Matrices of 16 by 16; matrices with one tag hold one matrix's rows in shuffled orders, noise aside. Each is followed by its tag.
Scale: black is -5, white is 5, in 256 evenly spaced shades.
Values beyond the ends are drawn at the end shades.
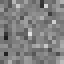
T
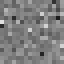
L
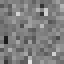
T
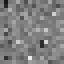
T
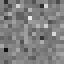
T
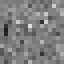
T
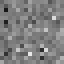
T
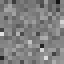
L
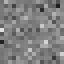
L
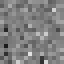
T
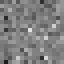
T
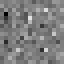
T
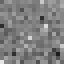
L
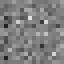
T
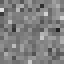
L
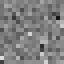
L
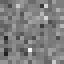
T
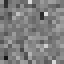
T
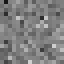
T
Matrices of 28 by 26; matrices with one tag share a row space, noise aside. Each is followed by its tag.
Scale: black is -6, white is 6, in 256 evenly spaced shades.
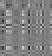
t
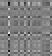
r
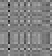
r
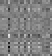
r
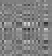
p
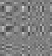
t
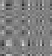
t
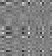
t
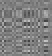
p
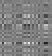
p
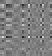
t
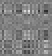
p
